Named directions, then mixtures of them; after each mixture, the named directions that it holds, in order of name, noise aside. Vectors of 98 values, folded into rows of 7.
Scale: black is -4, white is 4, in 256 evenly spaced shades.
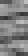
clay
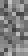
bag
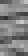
clay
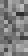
bag, clay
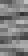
clay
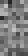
bag, clay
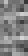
bag, clay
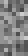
bag, clay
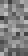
bag, clay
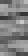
clay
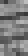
clay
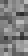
bag, clay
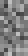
bag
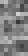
bag, clay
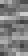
clay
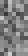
bag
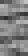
clay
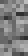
bag, clay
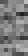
bag, clay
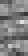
clay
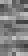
clay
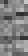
bag, clay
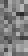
bag, clay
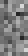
bag, clay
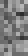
bag, clay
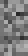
bag, clay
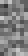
bag, clay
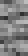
clay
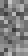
bag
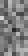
bag
